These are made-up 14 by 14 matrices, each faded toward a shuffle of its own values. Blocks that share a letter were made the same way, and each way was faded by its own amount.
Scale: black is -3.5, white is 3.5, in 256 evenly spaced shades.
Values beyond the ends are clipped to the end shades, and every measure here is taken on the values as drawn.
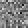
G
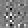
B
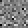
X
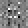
B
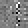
B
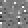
X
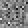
G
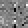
X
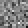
G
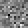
G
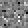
X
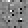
X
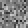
G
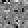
X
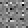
B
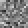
G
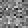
G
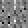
B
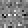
X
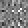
B
